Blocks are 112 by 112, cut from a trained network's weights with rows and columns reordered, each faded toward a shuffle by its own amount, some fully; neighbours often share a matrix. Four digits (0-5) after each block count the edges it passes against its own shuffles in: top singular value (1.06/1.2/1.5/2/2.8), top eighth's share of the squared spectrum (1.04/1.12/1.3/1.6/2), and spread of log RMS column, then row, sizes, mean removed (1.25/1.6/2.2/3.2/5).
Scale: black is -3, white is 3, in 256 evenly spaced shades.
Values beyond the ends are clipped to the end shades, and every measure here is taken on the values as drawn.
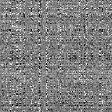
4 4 4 2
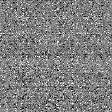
3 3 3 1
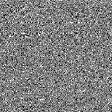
3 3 2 2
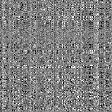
4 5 3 4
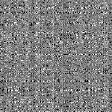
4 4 2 4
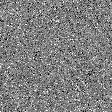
0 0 0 0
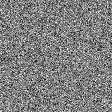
2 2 0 0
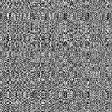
5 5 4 3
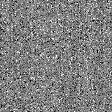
2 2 0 1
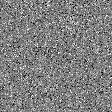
1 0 0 0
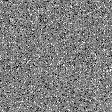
1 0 0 0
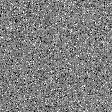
1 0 0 0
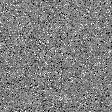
1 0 0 0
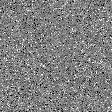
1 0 0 0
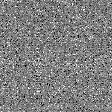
2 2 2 0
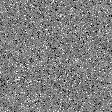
0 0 0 0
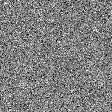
1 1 0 0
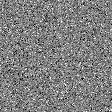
0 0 0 0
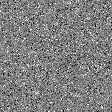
0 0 0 0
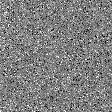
1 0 0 0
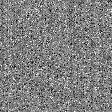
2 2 0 1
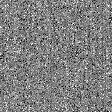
2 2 0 2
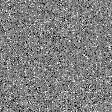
1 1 0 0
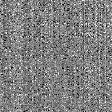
3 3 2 3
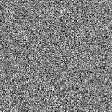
4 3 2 1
